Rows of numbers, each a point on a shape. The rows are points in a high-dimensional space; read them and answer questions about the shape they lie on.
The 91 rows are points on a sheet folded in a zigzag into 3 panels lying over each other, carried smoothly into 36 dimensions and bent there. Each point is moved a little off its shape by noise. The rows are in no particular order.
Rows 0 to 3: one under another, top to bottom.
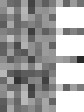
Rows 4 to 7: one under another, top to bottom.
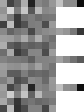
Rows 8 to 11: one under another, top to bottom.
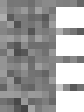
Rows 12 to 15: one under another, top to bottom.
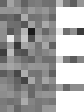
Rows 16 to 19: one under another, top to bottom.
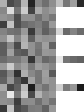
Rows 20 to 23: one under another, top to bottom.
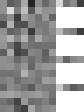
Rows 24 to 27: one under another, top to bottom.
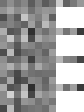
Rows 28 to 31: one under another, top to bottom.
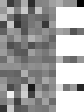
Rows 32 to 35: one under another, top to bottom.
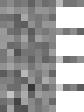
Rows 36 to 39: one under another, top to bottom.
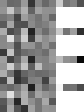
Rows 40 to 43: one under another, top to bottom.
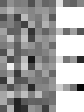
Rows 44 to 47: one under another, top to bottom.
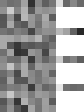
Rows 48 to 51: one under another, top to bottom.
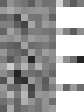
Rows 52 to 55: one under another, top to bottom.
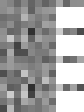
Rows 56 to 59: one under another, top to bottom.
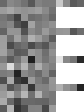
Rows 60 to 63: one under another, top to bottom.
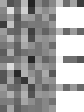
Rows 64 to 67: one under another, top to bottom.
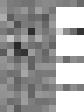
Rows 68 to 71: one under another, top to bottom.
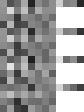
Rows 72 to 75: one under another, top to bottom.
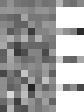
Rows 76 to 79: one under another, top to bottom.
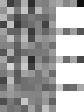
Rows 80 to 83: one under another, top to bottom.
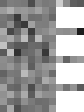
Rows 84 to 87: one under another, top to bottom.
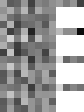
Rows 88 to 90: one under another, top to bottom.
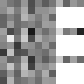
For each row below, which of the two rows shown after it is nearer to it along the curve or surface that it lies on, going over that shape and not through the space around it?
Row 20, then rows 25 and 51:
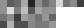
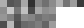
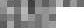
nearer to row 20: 25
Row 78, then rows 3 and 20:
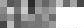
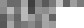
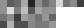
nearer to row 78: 3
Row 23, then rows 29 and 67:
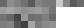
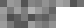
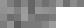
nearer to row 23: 29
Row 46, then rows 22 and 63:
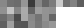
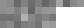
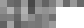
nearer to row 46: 63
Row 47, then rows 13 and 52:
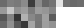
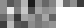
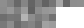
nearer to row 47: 13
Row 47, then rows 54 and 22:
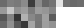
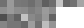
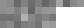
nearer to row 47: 54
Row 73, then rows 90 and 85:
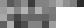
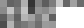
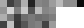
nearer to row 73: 85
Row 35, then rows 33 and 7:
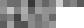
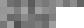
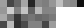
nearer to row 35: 7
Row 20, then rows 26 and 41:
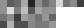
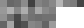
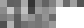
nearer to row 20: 26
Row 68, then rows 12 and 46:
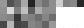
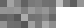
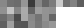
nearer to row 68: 46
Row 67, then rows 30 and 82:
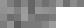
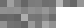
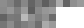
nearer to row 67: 82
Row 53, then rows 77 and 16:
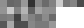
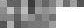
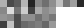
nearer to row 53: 16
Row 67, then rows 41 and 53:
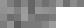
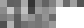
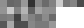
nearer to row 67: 41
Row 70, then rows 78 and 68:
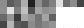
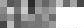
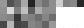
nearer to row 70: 68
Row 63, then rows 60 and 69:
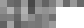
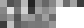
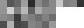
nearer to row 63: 60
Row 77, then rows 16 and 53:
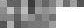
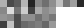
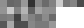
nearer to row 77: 16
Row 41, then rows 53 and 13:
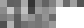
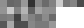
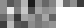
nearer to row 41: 13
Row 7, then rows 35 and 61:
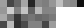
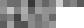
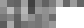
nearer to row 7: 35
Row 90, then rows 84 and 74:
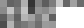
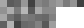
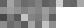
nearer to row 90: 84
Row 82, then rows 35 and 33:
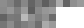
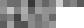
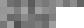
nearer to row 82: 33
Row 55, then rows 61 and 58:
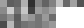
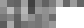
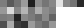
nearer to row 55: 61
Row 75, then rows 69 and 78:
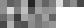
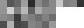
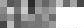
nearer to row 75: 69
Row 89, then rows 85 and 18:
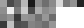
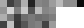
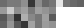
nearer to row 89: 85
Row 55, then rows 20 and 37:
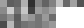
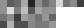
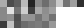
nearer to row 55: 37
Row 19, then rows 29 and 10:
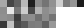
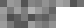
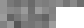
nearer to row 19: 10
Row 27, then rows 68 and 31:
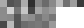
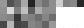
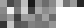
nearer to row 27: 31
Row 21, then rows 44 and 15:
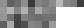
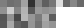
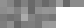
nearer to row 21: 44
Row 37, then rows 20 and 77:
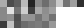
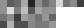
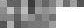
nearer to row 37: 77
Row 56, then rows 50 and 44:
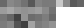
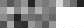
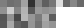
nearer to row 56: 50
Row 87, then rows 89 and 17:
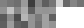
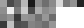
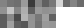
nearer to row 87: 17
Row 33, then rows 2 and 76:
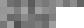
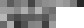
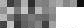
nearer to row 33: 76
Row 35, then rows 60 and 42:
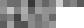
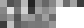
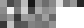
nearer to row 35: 42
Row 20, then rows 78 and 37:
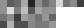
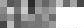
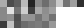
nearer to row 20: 37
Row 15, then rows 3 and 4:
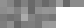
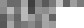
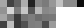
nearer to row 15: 3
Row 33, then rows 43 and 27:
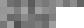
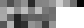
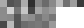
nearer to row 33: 27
